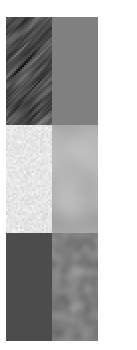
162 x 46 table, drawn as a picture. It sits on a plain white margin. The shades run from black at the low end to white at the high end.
It is made of 3 by 2 panels. Panel 1,1: low, slanting up to the right. Panel 1,2: middling, flat. Panel 2,1: very high, fine-grained, faint in contrast. Panel 2,2: high, smooth, faint in contrast. Panel 3,1: low, flat. Panel 3,2: middling, blotchy, faint in contrast.
